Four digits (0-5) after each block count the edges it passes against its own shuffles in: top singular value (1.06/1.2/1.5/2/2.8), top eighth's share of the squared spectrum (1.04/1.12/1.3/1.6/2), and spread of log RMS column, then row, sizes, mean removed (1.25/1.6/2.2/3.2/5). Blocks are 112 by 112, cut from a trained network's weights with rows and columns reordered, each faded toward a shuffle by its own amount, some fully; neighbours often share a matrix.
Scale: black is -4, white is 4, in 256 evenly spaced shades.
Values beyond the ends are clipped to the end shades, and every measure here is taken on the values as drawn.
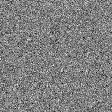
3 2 0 1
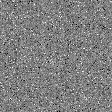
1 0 0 0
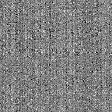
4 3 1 2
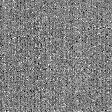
3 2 0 2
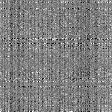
5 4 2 4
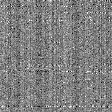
4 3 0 3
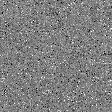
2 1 0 0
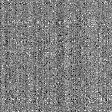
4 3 0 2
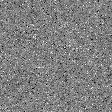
0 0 0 0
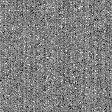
3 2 0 1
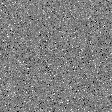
0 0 0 0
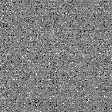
2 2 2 0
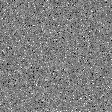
0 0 0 0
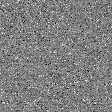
0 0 0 0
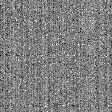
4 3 0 2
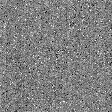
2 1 0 0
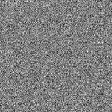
4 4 0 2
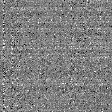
3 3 2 0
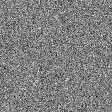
1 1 0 0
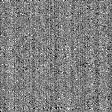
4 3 0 2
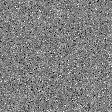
0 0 0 0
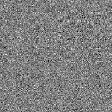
3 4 2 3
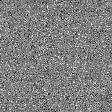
1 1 0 0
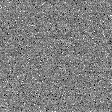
1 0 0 0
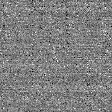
3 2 2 0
